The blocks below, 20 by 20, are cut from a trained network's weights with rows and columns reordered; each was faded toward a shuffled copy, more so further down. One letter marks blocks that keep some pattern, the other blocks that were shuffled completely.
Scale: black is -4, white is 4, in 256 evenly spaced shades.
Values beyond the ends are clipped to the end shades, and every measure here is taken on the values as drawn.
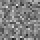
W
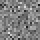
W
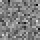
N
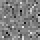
N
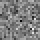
W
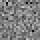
N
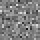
W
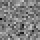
W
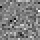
N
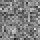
W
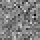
N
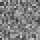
W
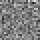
N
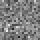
N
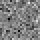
N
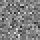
W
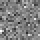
N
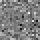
N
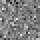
N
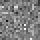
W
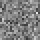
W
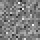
N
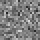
N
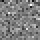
N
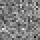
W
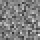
N
